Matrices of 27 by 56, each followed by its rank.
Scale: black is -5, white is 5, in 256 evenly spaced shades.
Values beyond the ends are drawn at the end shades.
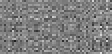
five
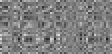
three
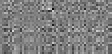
three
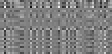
two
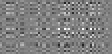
two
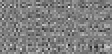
five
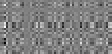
two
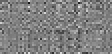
five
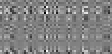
two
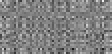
three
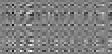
two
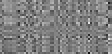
three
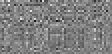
five
